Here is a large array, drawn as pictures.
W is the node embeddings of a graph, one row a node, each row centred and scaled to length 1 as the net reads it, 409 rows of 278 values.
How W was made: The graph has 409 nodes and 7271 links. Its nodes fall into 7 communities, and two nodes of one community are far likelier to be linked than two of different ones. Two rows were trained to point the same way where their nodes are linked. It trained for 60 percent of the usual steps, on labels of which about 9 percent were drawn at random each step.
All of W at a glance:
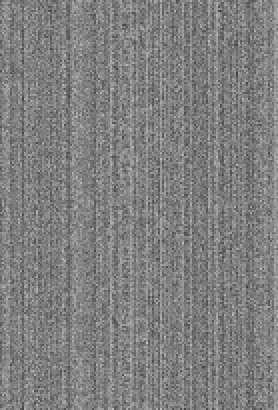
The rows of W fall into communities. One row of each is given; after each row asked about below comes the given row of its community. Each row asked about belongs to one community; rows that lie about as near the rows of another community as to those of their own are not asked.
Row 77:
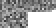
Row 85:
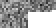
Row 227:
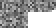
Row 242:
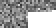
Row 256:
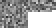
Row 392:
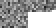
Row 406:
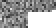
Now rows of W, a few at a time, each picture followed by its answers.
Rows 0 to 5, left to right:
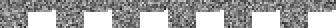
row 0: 77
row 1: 77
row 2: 227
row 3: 242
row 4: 256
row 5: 242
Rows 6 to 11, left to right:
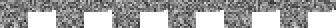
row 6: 242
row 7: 242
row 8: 85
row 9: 227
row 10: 242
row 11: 242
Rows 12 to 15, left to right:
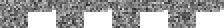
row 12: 392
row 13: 77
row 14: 227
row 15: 256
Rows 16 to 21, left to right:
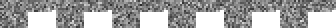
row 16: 227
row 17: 392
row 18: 85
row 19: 392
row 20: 256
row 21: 77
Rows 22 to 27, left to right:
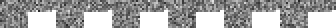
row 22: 256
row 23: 77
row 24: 392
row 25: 406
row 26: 227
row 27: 242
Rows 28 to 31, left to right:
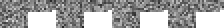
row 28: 406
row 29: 406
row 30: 85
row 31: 242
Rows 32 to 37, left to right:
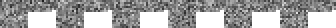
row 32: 242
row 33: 392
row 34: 242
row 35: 392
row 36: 242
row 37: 242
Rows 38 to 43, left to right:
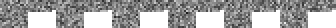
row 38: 392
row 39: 242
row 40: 77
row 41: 256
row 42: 77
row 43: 77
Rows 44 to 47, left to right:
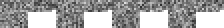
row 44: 77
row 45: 85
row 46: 227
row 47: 85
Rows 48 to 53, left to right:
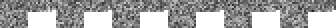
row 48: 77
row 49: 392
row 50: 392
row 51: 392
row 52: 406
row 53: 392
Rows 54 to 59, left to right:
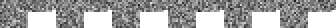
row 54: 77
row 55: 242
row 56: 227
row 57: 242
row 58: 256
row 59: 85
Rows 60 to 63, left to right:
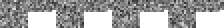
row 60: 392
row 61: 85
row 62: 406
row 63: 85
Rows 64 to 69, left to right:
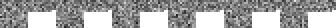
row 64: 242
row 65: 77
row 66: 406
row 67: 227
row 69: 256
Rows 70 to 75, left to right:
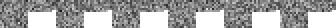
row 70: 256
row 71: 406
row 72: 77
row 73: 77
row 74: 242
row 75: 85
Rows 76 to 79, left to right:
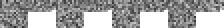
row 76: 242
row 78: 85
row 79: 256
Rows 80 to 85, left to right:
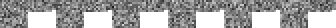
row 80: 242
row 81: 406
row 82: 392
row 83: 85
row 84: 85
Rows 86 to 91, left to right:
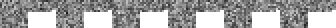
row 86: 85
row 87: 406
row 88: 85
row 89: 85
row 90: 256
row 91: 85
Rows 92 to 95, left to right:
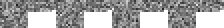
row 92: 227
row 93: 227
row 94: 85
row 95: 242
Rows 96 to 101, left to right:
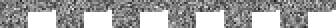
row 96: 242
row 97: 85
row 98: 242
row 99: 392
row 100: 406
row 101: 85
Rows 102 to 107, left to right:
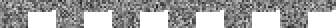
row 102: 85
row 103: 406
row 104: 227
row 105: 77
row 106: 392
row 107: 256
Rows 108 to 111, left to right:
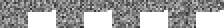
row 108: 406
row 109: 406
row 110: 406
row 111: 242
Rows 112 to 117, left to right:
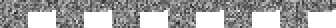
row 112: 392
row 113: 242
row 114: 406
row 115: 392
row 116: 242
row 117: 77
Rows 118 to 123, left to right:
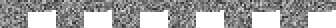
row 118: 392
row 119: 227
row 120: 85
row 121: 392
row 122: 242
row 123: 242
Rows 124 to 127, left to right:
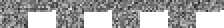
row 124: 85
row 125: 85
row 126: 77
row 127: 256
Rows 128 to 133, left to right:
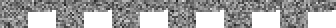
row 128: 242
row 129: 77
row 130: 227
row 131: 77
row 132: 392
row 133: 227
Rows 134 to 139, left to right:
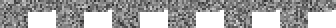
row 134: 242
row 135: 85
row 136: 77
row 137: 77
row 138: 256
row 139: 77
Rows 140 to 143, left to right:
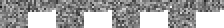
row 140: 406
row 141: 256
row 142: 227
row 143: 77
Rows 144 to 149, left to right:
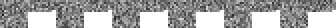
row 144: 227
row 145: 392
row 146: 406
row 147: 406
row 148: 227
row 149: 77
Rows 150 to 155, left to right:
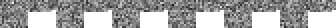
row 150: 406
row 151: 85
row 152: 85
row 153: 242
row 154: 242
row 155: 256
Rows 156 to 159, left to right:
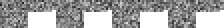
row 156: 242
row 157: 242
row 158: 242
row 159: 256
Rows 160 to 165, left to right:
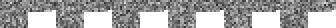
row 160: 242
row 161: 227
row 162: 227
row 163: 227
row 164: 406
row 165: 227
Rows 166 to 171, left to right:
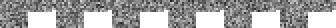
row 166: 77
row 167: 227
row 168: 242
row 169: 406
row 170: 406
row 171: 256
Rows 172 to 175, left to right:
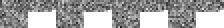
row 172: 242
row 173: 227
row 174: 242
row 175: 242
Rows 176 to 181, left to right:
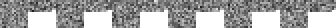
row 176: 85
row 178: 256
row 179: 242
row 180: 227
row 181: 406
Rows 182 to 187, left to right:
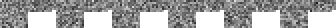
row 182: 85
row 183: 85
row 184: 227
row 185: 392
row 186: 227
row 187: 242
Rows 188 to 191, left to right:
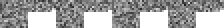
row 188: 242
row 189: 256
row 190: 227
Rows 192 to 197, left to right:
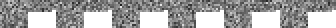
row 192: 85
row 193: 77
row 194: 256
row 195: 242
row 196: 227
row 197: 392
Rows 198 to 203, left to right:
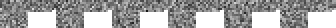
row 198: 77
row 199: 85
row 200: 77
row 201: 77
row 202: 85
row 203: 77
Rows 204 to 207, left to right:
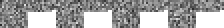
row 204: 77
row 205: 256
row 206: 256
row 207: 256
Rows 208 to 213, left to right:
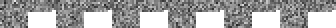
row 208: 256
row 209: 227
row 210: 406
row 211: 256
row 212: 392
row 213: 406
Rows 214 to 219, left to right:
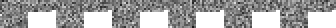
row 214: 227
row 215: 392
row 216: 256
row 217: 406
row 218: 392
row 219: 85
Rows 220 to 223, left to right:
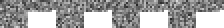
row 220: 256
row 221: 85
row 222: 256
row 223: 85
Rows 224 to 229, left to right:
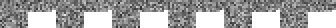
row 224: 77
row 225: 256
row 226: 242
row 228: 406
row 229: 77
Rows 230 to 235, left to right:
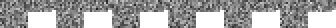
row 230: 256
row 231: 77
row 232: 392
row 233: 392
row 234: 227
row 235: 392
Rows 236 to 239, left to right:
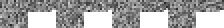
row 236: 85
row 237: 77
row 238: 85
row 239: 227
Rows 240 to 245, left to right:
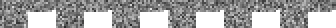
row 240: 227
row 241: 256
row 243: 392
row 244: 77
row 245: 85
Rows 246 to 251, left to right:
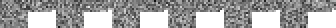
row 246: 242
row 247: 77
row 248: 85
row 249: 406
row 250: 406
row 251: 256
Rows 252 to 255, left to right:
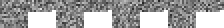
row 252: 242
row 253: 392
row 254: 85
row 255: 256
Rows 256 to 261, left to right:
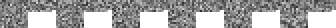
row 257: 227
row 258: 242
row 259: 406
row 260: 227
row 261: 242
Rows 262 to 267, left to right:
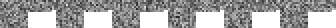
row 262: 242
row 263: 256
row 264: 77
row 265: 256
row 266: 77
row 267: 242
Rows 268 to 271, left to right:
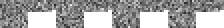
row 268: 392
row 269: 77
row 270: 85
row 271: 227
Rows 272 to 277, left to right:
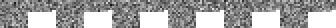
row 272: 256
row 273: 227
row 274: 392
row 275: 242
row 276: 77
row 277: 242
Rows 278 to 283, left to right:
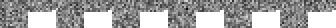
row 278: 256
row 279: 85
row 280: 77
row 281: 406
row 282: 242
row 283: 406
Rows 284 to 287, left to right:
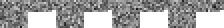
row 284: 227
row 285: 392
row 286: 85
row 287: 392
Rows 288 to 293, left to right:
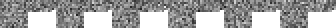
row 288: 406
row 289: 406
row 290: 77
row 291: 406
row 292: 256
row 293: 392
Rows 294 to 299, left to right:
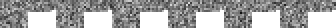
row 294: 227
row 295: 392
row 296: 85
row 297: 242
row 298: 256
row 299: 256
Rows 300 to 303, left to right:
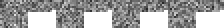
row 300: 85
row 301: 85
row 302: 392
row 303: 242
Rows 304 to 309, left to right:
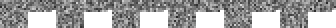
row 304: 85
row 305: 85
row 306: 227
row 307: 256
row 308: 406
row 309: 85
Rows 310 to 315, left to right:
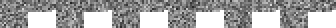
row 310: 77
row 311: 406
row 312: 256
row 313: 77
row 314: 227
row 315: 85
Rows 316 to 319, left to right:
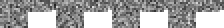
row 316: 242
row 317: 392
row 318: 242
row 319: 242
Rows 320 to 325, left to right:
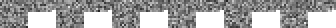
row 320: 406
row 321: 227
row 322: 227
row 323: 242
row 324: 256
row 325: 242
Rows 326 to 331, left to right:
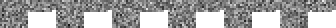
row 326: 256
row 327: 406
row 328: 242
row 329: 85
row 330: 85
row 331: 406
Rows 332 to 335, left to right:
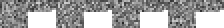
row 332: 406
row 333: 85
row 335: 406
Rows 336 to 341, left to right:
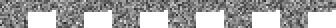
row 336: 85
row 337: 392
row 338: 406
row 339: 242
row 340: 242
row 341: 227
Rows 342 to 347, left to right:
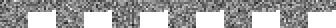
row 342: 77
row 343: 227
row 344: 256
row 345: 85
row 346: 227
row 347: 406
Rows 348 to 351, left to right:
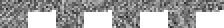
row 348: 242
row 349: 256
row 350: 256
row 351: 227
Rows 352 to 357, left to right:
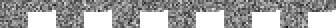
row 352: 77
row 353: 256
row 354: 77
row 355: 227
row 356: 406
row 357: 392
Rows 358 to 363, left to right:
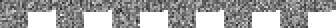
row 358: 77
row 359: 406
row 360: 406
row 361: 242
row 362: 406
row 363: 406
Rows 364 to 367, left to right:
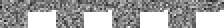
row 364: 227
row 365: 77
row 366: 85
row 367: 85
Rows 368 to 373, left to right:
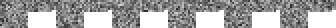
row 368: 406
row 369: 227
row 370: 85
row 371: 77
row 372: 392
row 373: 242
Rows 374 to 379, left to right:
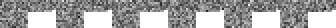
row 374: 77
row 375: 77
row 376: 227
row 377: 242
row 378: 392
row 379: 85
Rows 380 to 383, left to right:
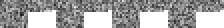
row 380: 256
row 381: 406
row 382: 242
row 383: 77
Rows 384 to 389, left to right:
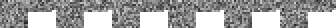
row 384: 85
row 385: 392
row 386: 392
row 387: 242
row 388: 85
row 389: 77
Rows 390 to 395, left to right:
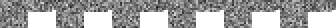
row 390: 392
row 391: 256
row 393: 227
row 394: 77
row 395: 406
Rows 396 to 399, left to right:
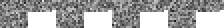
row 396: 77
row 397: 242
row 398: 392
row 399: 77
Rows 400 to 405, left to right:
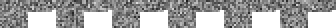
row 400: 77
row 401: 256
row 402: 392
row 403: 242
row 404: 406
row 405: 85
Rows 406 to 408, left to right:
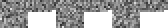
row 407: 242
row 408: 392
